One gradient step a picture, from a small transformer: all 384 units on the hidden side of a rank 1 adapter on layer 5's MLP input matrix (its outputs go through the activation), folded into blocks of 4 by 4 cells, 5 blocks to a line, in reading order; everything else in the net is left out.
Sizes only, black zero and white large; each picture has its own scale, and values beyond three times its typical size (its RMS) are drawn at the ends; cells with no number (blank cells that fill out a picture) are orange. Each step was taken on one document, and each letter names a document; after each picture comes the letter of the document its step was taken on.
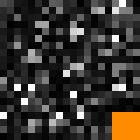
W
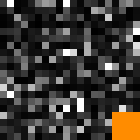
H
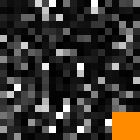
H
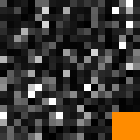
W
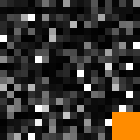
H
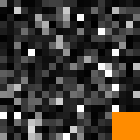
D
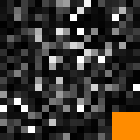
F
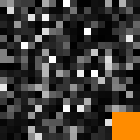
H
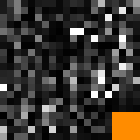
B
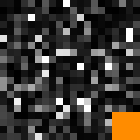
H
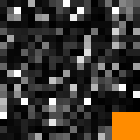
F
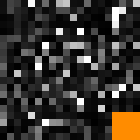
F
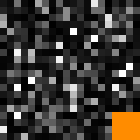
B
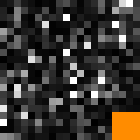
W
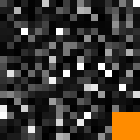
F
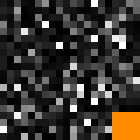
B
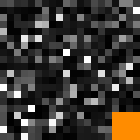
B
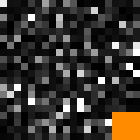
H
